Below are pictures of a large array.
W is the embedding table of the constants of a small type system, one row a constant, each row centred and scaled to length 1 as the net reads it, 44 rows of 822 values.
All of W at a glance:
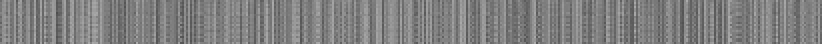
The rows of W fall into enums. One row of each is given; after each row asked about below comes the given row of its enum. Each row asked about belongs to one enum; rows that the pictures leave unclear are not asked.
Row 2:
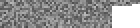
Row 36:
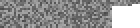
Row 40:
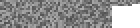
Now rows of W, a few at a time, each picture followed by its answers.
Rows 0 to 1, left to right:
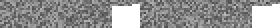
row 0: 40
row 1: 2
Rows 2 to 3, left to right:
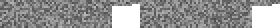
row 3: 36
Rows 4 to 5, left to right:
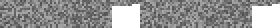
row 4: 36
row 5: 40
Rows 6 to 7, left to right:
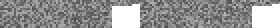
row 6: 36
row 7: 2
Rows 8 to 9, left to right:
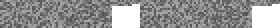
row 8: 40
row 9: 36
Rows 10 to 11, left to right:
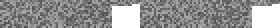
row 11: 36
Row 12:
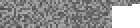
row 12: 36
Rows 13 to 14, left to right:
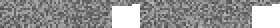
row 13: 36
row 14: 2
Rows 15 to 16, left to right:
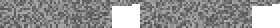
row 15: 36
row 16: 40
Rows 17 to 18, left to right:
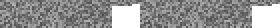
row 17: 40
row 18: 40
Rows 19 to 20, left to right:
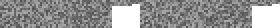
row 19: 36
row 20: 40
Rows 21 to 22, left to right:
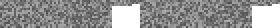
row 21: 36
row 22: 40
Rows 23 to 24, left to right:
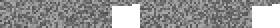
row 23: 40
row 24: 36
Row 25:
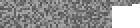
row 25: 36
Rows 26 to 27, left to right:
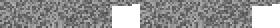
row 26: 40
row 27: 40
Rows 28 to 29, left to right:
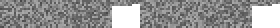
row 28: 36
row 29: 40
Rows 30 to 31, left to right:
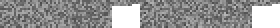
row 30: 36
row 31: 2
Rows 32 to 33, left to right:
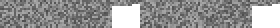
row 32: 36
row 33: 40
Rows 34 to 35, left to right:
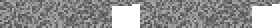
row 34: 40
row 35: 40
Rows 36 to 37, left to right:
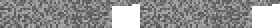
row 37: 36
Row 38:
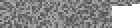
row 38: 40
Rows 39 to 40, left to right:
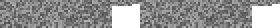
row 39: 40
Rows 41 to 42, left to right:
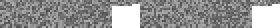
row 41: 40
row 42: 36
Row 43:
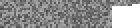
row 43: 36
